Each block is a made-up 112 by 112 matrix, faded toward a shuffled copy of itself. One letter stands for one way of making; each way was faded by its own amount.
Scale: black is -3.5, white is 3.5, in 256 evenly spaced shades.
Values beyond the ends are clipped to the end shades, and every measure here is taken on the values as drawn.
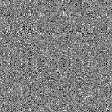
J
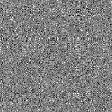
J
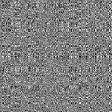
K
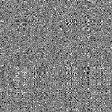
J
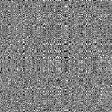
K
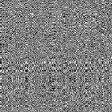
K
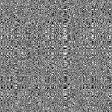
K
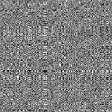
K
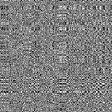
K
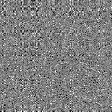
J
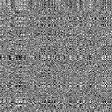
K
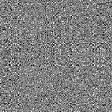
J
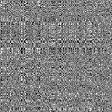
K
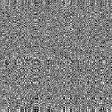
K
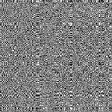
K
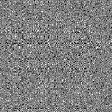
J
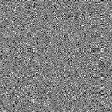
J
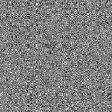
J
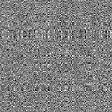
K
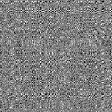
K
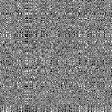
K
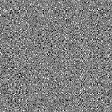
J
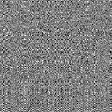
K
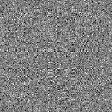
J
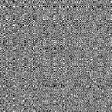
K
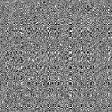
K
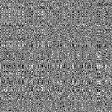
K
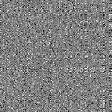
J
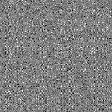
J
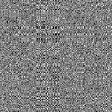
K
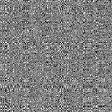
K
